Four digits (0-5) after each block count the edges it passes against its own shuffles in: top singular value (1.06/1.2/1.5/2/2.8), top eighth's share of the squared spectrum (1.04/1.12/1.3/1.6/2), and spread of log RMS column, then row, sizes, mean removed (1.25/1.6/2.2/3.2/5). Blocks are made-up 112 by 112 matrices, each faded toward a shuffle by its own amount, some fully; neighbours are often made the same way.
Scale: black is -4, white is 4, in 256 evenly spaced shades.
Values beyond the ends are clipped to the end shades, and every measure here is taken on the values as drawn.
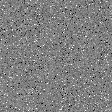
0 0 1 0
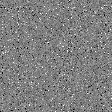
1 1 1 0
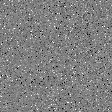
0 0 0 0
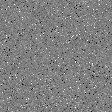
0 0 0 0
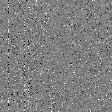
2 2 2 0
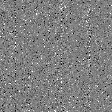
2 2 2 0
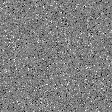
1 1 0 0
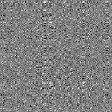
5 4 3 3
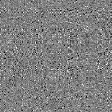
4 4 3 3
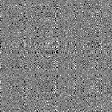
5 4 3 3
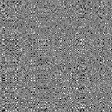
5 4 3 3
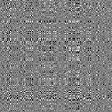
5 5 4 4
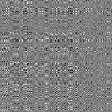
5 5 4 4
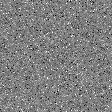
0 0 0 0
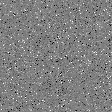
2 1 0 0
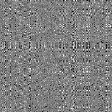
5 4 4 3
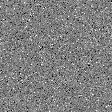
0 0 0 0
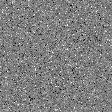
0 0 0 0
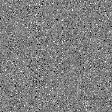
1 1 2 0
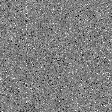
1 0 1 0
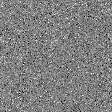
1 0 1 0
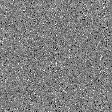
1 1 2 0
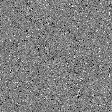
0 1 1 0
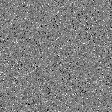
3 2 0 0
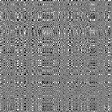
5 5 4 4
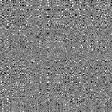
5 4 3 3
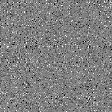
4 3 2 2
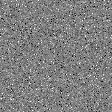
2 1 0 0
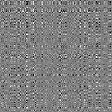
5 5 4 4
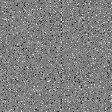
3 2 1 1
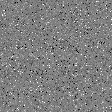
2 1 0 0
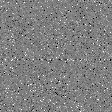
3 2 0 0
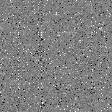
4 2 1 1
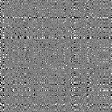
5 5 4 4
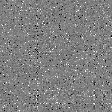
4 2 1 1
